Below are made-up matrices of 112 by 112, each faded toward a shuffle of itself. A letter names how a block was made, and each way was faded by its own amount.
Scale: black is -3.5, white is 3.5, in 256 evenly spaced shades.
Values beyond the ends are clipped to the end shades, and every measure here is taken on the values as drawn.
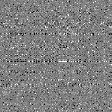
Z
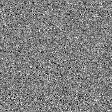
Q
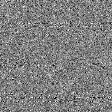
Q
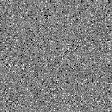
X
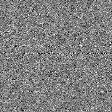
Q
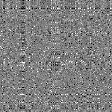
Z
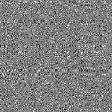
Z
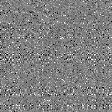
Z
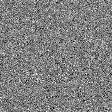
Q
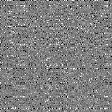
Z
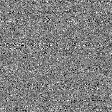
Q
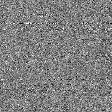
Q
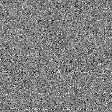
Q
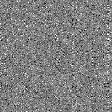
X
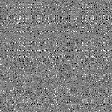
Z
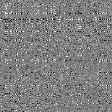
Z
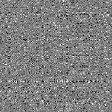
Z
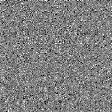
X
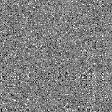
X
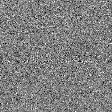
Q
